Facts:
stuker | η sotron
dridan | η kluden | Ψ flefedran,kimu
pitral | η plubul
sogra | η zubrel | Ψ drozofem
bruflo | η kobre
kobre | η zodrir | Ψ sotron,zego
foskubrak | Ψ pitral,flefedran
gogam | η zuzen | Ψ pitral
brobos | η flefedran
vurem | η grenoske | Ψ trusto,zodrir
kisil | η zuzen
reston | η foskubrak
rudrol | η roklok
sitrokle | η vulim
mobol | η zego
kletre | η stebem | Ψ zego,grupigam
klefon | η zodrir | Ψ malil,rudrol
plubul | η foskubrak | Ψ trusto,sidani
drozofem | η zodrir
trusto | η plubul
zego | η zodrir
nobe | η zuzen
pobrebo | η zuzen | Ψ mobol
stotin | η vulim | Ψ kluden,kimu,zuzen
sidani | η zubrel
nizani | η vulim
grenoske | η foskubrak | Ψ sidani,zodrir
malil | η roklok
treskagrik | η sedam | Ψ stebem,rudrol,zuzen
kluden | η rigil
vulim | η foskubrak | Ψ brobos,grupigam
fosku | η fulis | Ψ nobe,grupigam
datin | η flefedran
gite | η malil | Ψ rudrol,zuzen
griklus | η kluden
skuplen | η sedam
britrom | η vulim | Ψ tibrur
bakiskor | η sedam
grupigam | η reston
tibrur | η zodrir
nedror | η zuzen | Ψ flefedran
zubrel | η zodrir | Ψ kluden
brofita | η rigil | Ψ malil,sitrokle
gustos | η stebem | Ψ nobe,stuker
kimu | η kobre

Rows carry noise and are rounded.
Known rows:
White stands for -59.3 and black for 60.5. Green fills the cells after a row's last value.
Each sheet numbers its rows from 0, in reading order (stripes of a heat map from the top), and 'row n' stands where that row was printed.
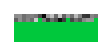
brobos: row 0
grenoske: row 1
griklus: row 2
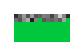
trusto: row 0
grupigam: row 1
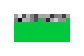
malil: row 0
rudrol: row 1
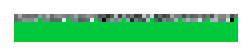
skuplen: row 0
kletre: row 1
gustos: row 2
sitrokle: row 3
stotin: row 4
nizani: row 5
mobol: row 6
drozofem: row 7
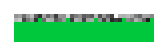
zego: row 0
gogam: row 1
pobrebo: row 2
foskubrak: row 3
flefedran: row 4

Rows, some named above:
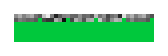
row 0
sotron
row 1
kluden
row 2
pobrebo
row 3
klefon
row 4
sotron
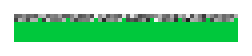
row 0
pobrebo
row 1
nobe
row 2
treskagrik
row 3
gite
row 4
rigil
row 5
zubrel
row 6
malil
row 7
kisil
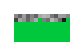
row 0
kisil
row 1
flefedran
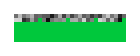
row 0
kobre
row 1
sitrokle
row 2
sidani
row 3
zodrir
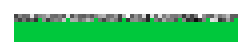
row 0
reston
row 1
treskagrik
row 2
bruflo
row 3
stebem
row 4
zuzen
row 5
roklok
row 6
vulim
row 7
kobre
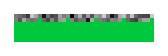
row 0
pitral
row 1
britrom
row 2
vurem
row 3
dridan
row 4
brofita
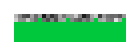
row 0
kimu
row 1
britrom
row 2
dridan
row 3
sogra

